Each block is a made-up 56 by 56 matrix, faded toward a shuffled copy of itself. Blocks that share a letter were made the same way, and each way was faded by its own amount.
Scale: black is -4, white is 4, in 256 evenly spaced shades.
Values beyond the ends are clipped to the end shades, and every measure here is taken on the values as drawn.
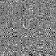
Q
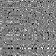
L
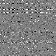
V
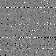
V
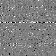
V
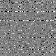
V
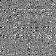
V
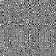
L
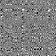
Q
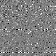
V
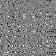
V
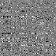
V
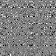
V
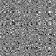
L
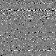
V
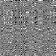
Q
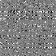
V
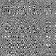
Q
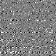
V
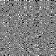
L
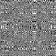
Q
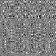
Q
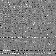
V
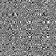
Q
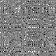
L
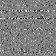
V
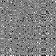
L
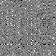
L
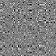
Q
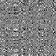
Q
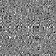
L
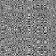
Q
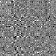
Q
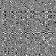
L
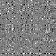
L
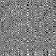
Q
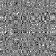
L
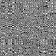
L
